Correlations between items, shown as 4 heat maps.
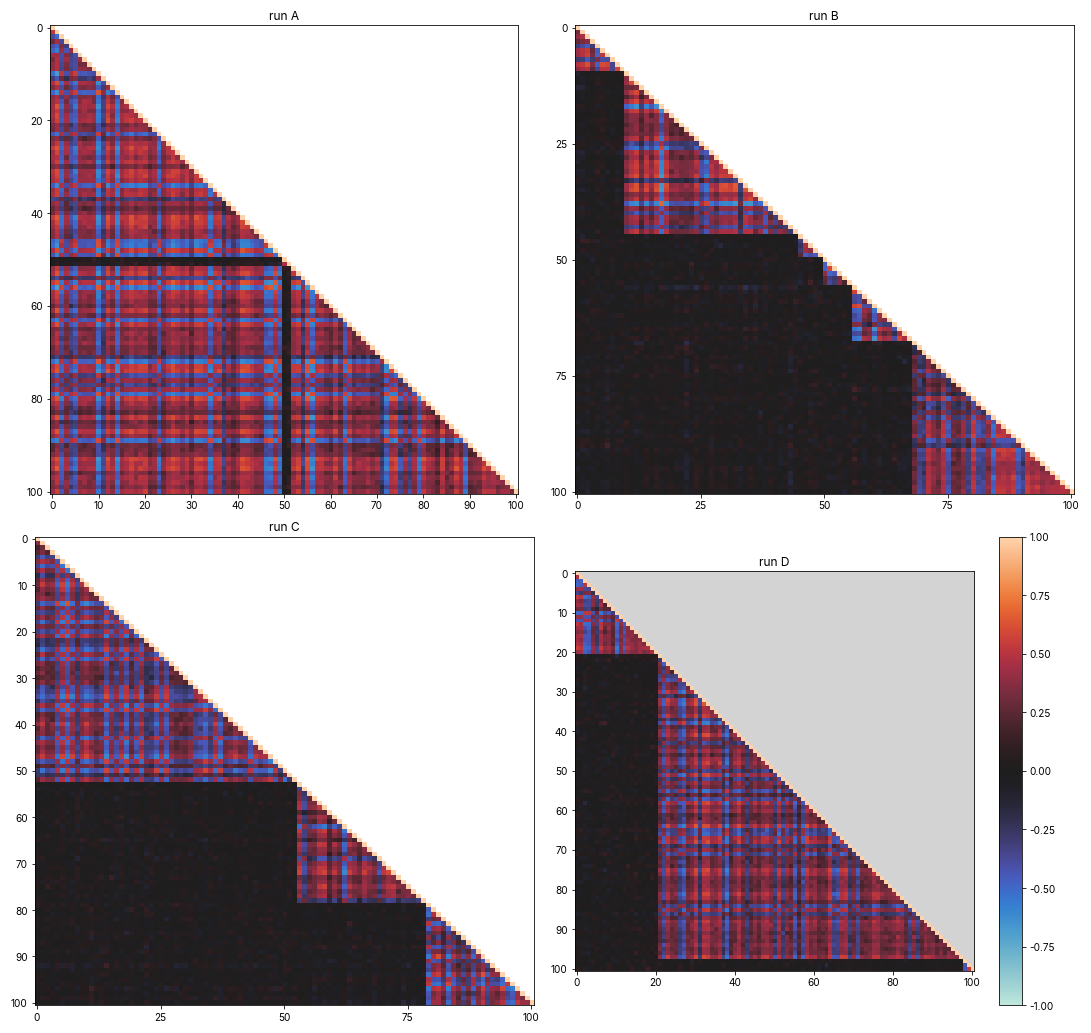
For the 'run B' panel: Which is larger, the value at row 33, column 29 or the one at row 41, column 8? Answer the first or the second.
the second
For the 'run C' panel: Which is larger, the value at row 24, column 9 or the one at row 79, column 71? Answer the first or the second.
the second
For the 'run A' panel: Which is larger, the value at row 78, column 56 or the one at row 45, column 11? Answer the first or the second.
the second
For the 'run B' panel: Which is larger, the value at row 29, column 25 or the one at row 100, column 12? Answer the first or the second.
the second
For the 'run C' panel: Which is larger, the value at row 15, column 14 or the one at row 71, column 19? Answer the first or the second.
the second
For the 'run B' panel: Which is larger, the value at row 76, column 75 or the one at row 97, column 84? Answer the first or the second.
the first
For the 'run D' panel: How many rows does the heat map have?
101
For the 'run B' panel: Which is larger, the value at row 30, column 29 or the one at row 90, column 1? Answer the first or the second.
the first
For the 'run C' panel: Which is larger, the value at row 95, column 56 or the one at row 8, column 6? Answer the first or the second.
the second
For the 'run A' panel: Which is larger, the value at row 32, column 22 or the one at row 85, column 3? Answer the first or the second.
the first
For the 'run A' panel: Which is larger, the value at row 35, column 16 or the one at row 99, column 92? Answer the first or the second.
the first
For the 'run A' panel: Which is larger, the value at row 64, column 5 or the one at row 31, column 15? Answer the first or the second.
the second
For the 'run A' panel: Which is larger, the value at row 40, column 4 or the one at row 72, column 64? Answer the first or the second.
the first
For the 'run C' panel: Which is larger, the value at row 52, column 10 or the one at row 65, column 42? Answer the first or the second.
the first
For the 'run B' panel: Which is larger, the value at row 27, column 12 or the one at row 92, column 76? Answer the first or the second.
the first
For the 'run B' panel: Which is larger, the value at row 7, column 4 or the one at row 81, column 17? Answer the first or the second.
the first
